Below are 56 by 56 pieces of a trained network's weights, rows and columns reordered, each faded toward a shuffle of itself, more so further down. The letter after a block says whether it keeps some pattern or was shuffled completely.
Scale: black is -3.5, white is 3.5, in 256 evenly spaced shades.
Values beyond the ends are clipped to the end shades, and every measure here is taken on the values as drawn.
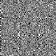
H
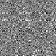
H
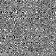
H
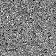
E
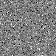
E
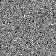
E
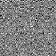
H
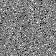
E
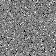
E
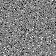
E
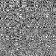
H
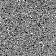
E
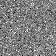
E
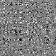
H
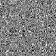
H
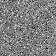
E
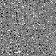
H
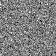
E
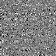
H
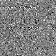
H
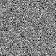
H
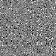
H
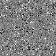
H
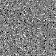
H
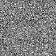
H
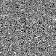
H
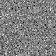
H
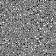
H
